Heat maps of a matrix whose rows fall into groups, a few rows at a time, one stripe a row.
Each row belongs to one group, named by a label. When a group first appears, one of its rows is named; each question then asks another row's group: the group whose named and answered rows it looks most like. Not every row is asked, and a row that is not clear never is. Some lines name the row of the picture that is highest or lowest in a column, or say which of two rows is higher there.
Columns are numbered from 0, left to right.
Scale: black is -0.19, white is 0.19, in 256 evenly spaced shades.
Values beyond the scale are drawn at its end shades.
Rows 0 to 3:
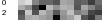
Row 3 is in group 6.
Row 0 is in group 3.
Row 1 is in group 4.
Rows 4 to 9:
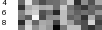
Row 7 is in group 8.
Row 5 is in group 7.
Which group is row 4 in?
3
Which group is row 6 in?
3
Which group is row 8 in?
7
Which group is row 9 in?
6
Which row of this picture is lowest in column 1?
7
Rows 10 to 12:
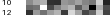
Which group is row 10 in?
8
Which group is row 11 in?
8
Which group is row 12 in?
7
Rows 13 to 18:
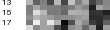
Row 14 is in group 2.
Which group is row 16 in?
6
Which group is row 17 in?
6
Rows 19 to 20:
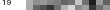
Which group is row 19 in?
2
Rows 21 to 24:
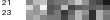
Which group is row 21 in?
6
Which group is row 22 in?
8
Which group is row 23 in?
2
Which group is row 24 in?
2
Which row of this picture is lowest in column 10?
21
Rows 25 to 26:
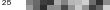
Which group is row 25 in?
4
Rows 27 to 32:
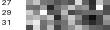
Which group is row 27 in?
2
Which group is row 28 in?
8
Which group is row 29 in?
8
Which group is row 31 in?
3
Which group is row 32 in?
6
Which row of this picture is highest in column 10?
28
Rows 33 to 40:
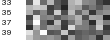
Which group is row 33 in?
6
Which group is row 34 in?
3
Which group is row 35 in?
4
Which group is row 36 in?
7
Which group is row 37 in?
2
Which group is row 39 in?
8
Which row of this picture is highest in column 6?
38
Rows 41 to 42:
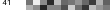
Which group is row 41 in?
2
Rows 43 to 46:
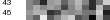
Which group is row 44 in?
2
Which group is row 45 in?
8
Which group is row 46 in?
8
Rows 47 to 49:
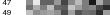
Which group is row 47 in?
2
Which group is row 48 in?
6
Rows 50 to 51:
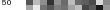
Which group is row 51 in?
3
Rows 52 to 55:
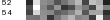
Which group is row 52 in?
7
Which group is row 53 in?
2
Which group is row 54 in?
7
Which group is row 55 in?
8
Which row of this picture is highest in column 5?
55
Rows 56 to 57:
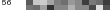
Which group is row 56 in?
7
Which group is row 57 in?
8
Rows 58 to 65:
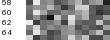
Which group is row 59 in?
6
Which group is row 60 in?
6
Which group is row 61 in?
4
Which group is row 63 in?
3
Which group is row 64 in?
7
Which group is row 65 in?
4
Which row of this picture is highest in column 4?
61
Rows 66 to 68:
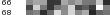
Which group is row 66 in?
8
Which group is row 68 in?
4
